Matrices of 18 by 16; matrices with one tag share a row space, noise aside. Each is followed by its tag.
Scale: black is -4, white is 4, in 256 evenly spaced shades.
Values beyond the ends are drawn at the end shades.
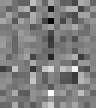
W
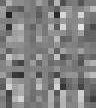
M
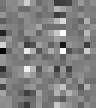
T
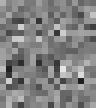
M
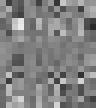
M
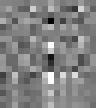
W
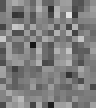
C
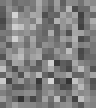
C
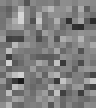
M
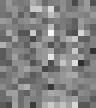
W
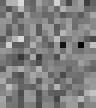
M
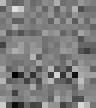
C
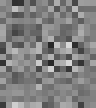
C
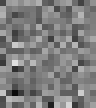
C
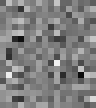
M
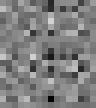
W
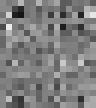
M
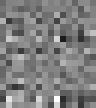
M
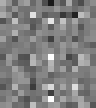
W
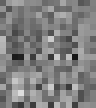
C
